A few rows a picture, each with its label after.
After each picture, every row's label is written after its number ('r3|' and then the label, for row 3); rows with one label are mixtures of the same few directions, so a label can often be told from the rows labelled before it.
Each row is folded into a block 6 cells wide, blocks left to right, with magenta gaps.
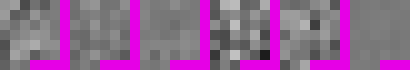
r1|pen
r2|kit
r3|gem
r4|kit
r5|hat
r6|gem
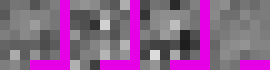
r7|gem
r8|hat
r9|gem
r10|pen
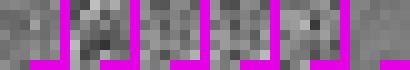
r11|hat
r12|pen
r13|kit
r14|kit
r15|hat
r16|pen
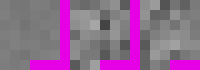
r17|kit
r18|hat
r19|pen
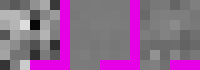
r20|hat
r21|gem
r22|gem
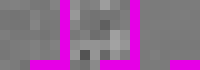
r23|hat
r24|gem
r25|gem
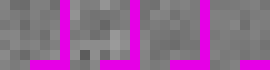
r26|kit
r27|gem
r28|pen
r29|hat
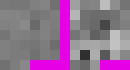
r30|hat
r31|gem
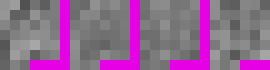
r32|pen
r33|pen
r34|kit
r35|kit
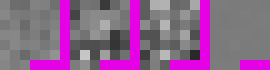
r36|kit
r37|gem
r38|kit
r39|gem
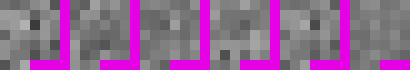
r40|hat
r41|pen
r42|hat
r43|gem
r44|hat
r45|kit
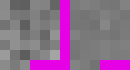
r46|kit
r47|hat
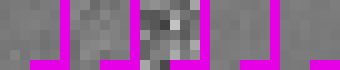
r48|gem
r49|pen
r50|hat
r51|hat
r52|kit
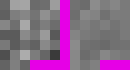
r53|kit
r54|pen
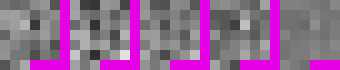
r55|hat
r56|kit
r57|kit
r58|hat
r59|hat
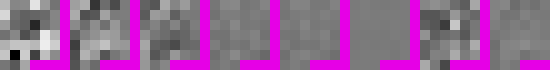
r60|gem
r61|pen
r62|pen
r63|kit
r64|kit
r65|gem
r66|hat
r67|pen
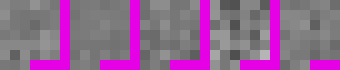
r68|gem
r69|gem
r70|kit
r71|kit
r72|hat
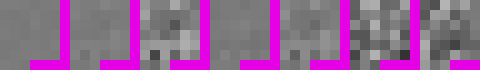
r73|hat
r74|gem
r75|gem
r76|gem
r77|gem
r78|kit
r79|pen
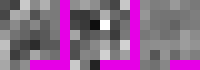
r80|pen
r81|hat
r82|gem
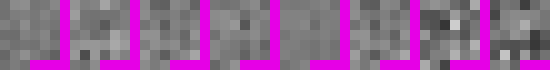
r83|kit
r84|gem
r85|kit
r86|hat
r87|hat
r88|kit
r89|hat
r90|gem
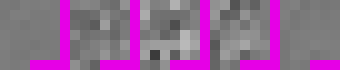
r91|pen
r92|hat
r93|gem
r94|pen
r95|pen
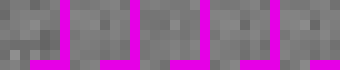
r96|gem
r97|hat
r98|hat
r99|hat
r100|hat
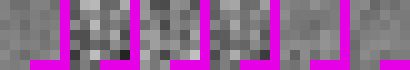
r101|kit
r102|kit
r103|kit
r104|kit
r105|gem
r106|pen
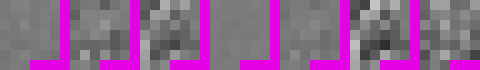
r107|kit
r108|gem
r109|pen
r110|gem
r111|gem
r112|pen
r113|kit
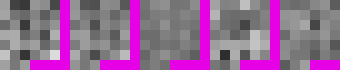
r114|kit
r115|kit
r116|kit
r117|gem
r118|hat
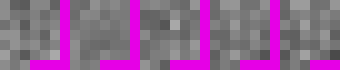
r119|kit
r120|pen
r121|hat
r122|kit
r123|kit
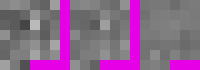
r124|hat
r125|hat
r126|gem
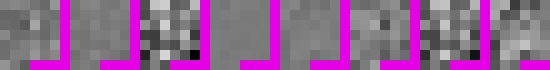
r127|hat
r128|kit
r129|kit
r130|pen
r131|pen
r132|hat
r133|kit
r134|pen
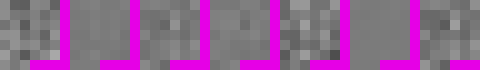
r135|kit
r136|kit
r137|hat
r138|hat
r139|kit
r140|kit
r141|hat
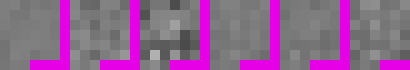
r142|pen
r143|kit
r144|gem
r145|kit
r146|gem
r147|kit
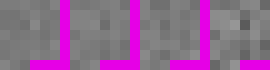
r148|hat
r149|hat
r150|kit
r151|hat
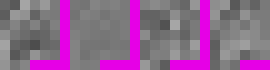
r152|pen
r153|pen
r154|hat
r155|pen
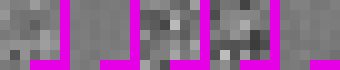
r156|gem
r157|kit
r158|hat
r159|gem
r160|kit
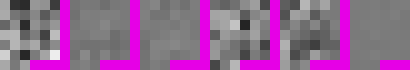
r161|kit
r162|gem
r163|pen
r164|hat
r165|pen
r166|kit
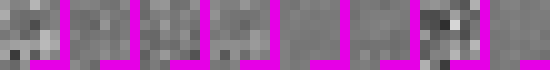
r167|gem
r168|hat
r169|kit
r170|gem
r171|pen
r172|gem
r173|hat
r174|kit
